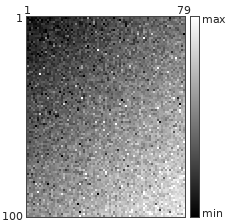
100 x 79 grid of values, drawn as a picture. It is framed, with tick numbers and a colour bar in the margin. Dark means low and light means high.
Ninth with the lowest average: top left. Average level on the scale: 50%. Slope: up to the bottom right. Odd rows or columns: none. Grain: fine. Stripes: none. Mirror symmetry: none. Ninth with the highest average: bottom right.
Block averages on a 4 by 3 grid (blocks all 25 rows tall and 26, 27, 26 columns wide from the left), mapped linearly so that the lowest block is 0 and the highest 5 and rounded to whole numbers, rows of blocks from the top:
012 | 123 | 234 | 345
